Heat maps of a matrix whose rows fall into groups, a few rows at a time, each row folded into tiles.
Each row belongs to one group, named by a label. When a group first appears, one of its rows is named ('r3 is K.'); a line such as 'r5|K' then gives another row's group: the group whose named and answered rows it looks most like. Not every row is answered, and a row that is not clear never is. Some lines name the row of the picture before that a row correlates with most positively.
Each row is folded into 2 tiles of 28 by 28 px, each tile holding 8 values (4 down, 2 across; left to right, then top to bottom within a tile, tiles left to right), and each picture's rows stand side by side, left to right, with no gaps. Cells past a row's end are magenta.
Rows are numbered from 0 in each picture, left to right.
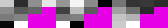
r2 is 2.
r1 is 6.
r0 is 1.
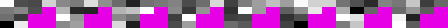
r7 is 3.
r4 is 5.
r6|2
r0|1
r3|1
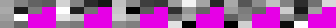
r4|1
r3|6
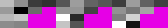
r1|3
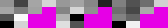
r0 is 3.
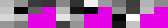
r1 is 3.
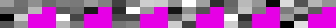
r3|6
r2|5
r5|1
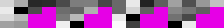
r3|1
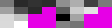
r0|2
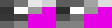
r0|5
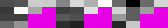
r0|5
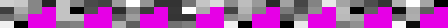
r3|5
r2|6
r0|6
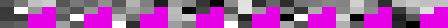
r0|5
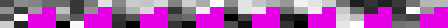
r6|2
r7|5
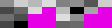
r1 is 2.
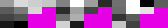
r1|6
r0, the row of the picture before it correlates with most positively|0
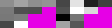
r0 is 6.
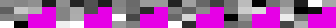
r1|2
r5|3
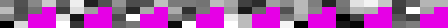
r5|6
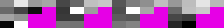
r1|5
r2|5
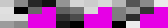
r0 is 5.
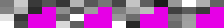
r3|6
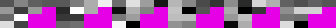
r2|6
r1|5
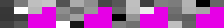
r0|5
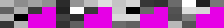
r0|1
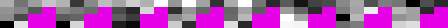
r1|1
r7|2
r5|2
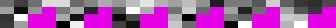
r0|1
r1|1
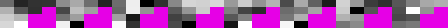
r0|2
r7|5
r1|6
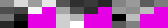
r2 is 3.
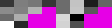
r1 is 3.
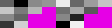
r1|1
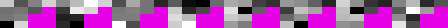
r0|1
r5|6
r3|2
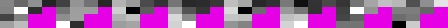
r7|1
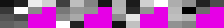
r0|5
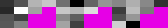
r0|5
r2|6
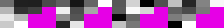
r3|1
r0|2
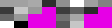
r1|6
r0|6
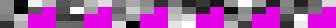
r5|1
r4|6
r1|5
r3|2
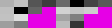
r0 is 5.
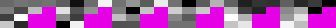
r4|2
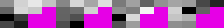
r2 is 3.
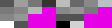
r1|1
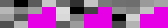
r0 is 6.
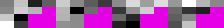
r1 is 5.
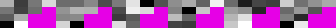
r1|6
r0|1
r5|1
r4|2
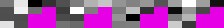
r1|5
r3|6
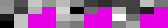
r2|3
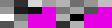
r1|1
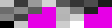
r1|2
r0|1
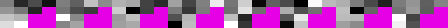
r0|2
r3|1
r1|3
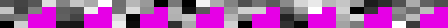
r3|3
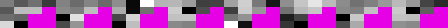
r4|6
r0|6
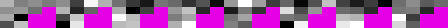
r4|6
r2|2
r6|2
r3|2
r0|1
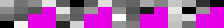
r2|3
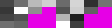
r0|5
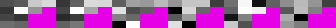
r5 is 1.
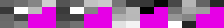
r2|2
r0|5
